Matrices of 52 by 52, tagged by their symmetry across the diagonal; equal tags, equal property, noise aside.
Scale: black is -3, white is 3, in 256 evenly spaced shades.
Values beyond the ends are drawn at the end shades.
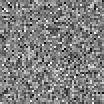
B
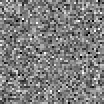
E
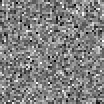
E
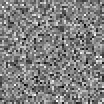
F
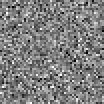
B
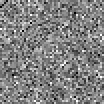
F
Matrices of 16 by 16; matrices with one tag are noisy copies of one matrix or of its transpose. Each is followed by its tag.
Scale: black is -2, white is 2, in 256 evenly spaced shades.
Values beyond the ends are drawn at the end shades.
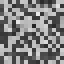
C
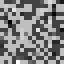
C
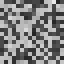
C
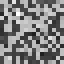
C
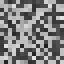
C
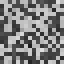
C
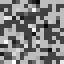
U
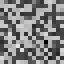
C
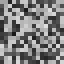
C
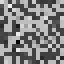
C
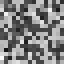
U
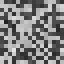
C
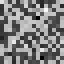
C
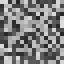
C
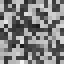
U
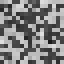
U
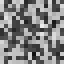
U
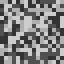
C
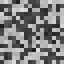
U
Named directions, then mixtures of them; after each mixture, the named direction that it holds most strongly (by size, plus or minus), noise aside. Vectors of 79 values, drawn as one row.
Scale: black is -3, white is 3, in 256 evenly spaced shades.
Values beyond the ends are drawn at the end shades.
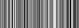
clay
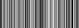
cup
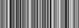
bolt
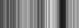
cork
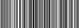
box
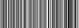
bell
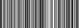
cup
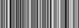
bolt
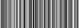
box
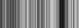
cork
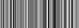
clay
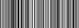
box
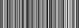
bell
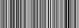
bell
